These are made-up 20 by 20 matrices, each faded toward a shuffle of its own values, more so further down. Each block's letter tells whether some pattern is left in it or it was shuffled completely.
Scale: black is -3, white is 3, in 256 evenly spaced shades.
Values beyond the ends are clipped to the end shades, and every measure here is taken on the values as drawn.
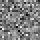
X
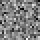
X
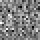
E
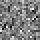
X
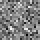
X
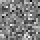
E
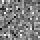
X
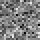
X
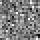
X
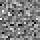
E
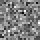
X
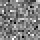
X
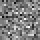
X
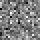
E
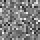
E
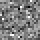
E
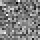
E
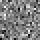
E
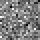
X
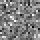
X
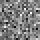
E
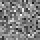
X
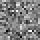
E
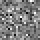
E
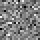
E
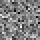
X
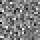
X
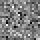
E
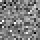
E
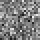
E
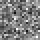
X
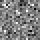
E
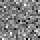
X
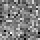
X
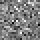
X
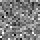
X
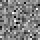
X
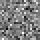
X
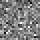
X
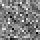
X
